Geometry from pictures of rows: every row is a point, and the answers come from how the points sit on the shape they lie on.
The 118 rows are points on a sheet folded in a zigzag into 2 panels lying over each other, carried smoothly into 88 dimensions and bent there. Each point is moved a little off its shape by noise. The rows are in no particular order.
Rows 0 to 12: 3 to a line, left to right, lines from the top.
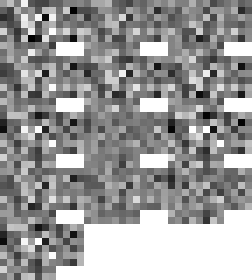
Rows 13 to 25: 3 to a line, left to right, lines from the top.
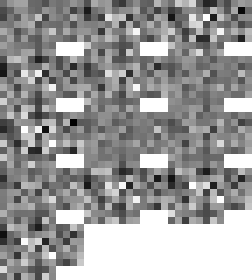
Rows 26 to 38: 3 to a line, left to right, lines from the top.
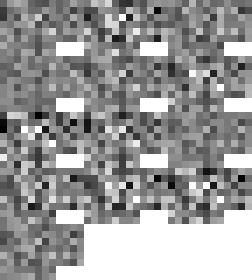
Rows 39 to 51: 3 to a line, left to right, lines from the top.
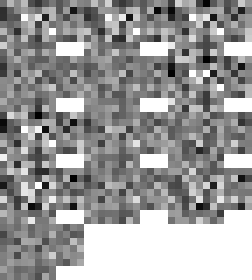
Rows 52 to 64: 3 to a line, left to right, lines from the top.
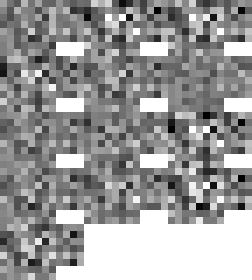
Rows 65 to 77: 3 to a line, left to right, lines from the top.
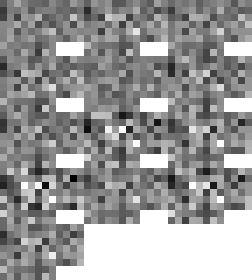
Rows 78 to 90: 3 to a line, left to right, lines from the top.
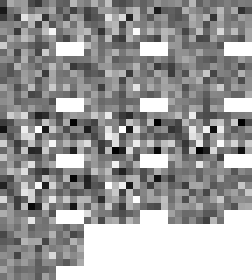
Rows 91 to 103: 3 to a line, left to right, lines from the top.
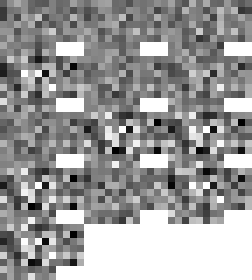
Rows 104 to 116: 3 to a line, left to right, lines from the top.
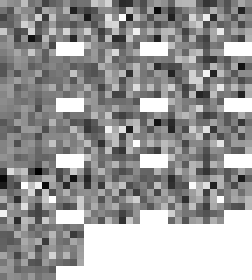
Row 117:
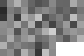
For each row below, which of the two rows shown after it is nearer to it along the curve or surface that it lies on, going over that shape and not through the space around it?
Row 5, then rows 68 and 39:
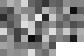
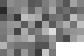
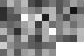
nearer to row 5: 39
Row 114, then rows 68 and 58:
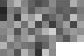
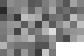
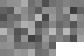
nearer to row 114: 58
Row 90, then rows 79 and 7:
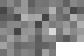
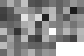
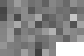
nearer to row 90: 79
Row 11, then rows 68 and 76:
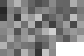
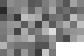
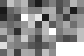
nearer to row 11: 76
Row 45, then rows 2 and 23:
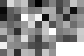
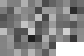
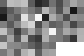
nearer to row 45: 23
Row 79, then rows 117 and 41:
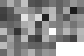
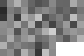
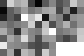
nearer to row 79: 41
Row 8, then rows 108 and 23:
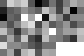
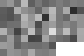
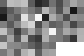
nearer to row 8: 23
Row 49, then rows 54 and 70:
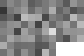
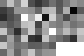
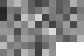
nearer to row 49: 54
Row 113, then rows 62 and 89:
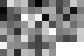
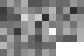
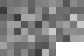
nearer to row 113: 62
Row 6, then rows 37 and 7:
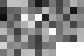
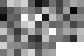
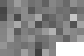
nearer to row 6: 37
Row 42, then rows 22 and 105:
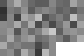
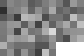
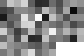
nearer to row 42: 105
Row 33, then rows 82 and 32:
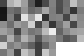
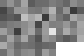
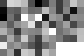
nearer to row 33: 32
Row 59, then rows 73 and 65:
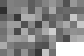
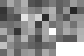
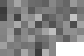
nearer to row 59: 73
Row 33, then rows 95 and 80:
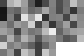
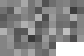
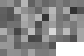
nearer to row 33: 95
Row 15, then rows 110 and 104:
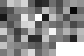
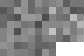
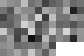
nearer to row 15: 104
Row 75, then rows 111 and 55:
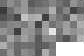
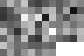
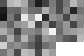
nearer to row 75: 111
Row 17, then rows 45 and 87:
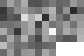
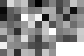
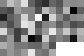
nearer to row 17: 45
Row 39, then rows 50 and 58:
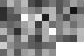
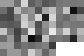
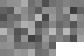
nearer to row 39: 50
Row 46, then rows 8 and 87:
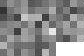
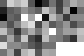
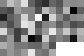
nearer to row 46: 8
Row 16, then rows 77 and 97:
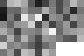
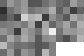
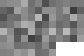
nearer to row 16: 97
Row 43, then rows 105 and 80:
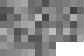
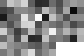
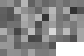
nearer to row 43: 105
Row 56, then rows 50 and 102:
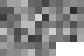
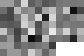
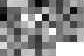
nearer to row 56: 102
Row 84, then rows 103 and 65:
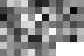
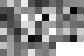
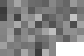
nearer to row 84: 103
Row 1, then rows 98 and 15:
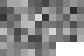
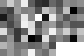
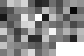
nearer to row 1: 15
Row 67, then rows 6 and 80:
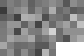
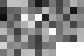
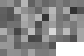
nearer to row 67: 80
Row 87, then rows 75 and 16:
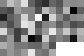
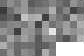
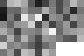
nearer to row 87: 16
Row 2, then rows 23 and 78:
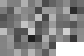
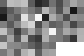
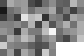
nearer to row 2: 23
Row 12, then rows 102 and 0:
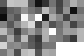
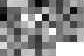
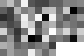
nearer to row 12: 102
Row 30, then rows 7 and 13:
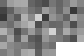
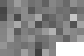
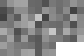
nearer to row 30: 13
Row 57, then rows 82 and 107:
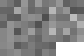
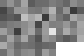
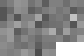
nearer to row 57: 82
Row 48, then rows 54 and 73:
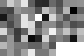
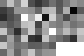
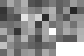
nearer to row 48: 54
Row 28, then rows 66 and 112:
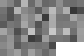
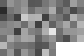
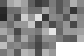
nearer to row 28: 66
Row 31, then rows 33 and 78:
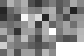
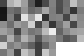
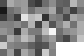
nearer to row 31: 78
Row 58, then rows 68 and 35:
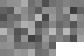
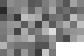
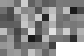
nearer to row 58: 35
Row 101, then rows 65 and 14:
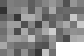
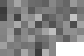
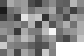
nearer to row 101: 14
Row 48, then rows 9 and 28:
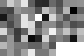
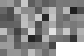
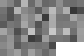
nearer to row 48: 9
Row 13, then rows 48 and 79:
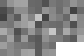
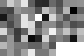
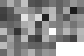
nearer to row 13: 48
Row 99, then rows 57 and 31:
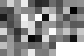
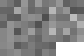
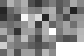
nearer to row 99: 31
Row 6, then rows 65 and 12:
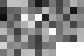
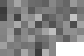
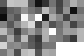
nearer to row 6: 12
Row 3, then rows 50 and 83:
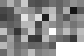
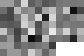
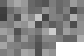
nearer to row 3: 50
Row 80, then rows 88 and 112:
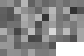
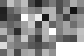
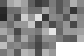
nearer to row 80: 88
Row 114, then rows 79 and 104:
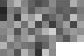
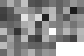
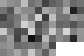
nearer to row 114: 104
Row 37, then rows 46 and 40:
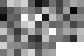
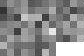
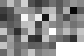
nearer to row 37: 40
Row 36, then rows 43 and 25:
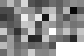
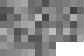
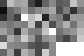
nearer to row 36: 25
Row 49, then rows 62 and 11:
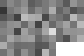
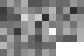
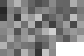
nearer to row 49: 62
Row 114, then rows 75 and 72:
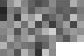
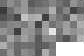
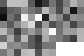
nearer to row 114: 72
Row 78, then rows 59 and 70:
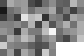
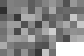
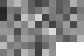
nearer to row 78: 59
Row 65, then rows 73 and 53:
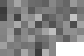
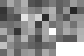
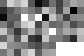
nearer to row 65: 53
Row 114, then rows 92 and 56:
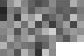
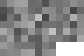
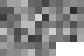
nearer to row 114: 92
